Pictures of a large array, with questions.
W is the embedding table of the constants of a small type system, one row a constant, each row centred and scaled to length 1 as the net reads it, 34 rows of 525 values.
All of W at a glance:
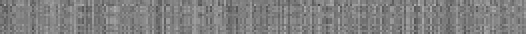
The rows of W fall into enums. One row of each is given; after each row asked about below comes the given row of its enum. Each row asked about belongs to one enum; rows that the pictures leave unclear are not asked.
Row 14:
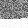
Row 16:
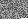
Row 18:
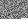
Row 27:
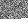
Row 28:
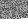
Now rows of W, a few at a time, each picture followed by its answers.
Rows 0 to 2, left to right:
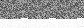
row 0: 14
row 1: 27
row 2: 27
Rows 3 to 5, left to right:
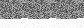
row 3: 14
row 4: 14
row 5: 14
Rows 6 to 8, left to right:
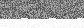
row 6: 28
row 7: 16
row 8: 18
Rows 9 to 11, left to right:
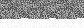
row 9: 16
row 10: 28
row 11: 16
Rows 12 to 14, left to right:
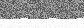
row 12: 14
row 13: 16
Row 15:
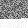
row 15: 27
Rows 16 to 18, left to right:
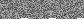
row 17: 14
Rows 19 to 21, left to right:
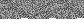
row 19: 16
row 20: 18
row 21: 16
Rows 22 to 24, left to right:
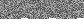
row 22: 18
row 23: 16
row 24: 14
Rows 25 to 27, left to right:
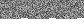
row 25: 28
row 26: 18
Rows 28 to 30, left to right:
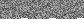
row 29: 27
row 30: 18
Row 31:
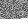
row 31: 14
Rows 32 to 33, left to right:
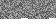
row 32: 27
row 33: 18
